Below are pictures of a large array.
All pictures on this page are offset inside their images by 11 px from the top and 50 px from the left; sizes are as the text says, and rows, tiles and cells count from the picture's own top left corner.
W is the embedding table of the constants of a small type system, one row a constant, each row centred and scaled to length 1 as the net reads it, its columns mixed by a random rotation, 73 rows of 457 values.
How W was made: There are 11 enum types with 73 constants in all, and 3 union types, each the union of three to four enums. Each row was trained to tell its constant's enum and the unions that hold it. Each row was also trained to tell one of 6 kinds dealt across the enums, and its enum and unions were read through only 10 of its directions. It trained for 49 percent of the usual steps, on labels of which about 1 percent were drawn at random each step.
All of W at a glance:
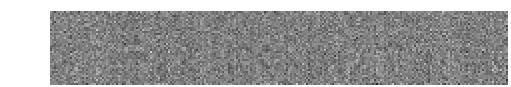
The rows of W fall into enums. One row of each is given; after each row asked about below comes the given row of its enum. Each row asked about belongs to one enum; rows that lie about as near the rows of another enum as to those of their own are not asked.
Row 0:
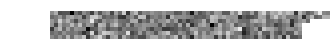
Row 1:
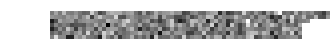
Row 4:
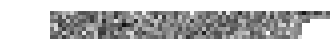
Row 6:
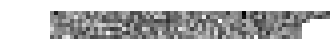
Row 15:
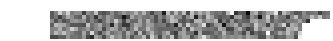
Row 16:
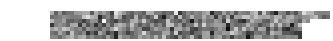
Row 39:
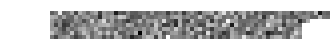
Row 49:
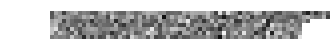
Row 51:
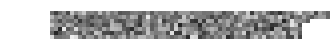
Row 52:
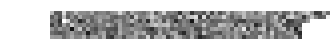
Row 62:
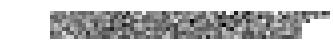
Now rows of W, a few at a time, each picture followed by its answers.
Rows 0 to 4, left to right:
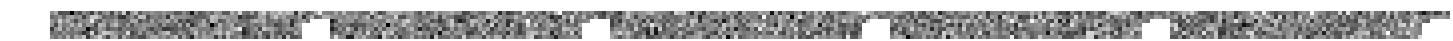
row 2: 6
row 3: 15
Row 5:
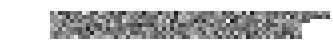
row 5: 51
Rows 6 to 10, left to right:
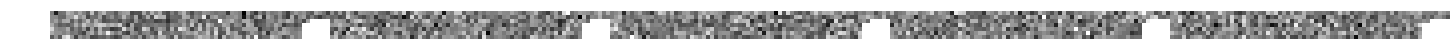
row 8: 49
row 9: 6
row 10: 49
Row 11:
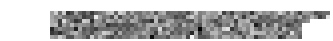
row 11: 52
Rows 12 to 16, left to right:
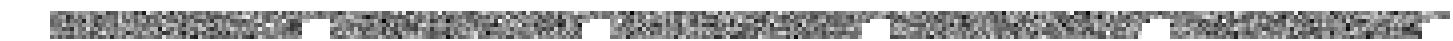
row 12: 39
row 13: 6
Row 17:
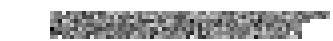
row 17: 52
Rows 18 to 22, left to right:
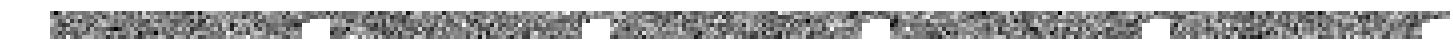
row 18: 52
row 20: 39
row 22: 0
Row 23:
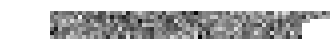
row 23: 0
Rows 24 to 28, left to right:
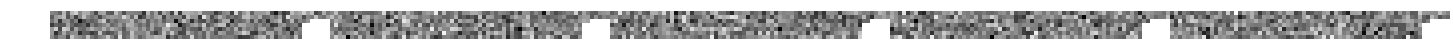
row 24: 51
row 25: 49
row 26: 49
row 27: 52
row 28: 6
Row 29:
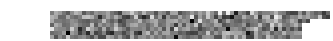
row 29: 16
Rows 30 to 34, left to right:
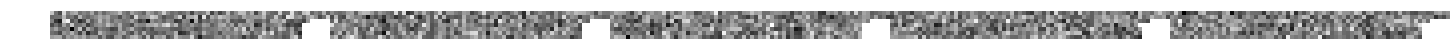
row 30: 52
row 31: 6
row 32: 49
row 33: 16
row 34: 39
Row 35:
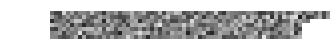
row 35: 1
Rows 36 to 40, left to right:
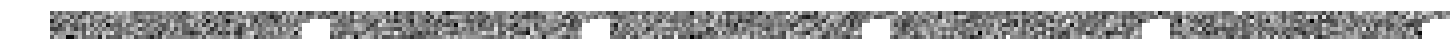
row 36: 1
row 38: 0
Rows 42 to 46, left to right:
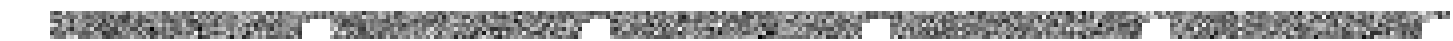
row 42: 52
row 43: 49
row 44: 1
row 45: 6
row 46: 6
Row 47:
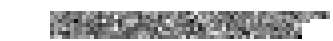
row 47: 16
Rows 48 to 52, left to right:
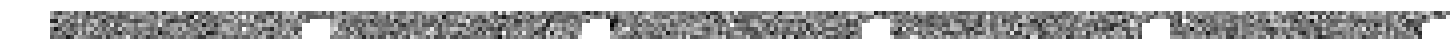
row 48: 1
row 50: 1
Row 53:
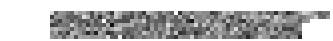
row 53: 16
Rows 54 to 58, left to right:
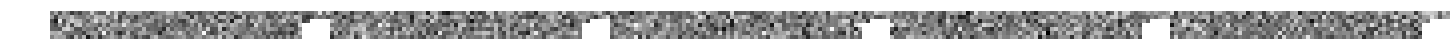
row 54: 1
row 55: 62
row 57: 0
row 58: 62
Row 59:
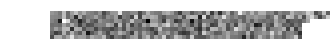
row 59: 52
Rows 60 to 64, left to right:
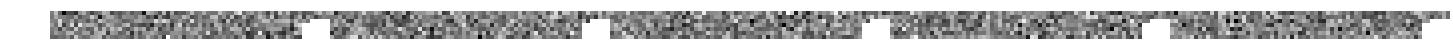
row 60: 39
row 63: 51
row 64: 49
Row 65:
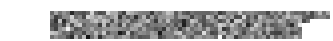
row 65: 1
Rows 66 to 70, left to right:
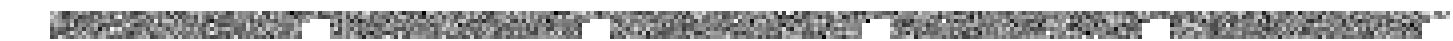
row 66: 39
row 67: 51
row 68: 62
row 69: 16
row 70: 62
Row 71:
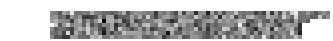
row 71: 4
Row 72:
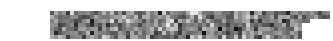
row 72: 51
